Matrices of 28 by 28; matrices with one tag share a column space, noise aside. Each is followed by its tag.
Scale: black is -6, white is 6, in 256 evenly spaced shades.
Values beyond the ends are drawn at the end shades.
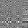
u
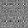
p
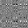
p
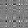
p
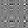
p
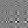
u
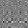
u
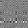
u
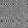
p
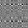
p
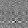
u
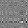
u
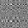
p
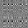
p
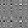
p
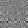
u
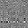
u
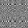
p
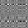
p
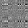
p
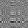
u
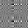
p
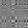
p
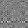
u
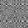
p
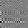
u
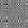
p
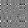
p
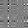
p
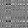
p
